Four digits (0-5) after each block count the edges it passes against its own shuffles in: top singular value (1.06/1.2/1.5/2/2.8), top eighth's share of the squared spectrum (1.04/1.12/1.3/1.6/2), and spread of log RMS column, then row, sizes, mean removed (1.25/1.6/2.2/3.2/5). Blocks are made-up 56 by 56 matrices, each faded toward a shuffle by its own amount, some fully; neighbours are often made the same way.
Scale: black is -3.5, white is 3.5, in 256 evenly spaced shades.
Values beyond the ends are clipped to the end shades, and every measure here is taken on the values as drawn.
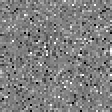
2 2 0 0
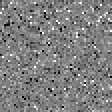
2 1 0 0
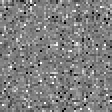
3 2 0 0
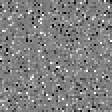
1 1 0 0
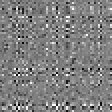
5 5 3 3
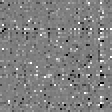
3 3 1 1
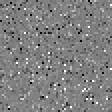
0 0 0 0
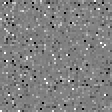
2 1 0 0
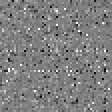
3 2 1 1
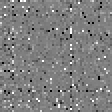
3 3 1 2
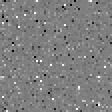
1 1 0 0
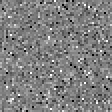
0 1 0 0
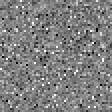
1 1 0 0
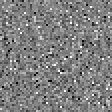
2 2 0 0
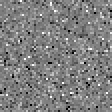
0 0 0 0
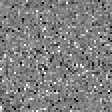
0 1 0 1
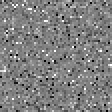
0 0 0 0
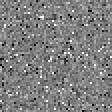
0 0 0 0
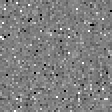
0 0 0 0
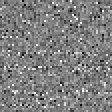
0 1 0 2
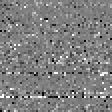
3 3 0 3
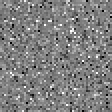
0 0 0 0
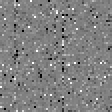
2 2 1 0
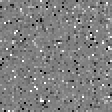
0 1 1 0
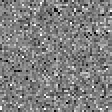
3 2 0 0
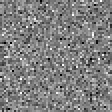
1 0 0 0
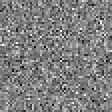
3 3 1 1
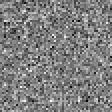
3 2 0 1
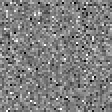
1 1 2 0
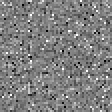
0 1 1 0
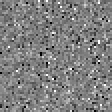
1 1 1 0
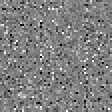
1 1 1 0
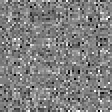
4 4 2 2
